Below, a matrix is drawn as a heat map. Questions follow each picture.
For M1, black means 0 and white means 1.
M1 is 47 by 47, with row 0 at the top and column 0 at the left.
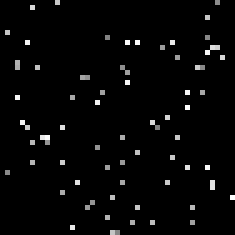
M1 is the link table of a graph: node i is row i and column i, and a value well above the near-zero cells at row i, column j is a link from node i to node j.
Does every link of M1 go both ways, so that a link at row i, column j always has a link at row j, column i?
no
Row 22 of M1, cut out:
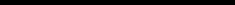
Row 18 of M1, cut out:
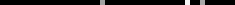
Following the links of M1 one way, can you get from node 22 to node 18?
no
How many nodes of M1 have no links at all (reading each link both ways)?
1
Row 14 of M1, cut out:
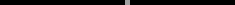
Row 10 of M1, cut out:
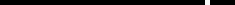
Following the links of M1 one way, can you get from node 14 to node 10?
no
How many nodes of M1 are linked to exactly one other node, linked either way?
5
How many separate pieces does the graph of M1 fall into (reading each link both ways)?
2
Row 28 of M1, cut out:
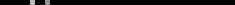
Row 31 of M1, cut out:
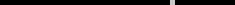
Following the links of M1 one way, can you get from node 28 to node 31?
yes
